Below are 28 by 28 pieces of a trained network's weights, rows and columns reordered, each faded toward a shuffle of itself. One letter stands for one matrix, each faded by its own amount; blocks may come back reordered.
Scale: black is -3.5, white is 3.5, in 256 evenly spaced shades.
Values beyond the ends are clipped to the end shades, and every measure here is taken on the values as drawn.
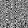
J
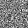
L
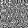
J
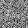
J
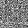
L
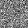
J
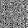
J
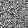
L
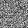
L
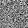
L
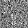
J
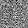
J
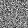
L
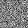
L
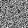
L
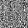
J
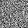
L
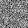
L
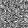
J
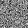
L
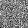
L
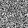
L
